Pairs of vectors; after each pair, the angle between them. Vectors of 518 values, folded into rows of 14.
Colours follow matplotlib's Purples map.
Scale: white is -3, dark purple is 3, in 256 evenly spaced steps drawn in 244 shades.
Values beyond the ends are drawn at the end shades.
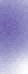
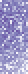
partly aligned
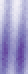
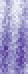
nearly parallel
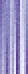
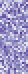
orthogonal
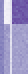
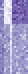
nearly parallel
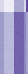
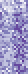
partly aligned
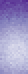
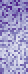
partly aligned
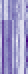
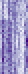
nearly parallel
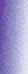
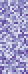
orthogonal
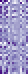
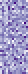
partly opposed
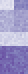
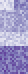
nearly parallel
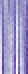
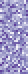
orthogonal
